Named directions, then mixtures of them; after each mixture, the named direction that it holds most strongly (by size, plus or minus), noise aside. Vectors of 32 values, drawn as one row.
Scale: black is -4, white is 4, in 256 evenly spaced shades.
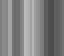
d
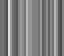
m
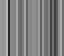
m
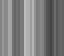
d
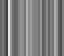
m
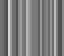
m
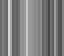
m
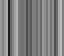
m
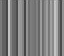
m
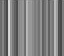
m
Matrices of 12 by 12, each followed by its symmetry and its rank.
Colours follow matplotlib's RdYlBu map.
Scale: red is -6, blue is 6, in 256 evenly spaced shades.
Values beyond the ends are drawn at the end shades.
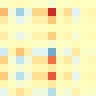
neither, rank one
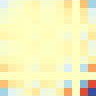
symmetric, rank one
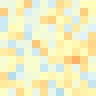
neither, full rank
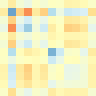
symmetric, rank two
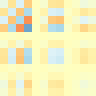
symmetric, rank one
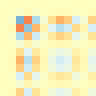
symmetric, rank one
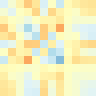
symmetric, rank two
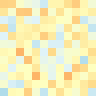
neither, full rank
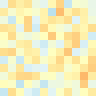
neither, full rank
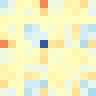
symmetric, rank two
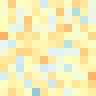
neither, full rank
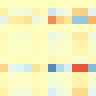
neither, rank one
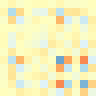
symmetric, rank two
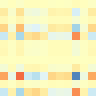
neither, rank one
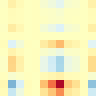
neither, rank one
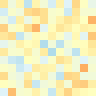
neither, full rank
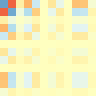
symmetric, rank one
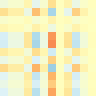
neither, rank one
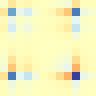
symmetric, rank one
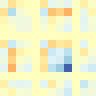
symmetric, rank two
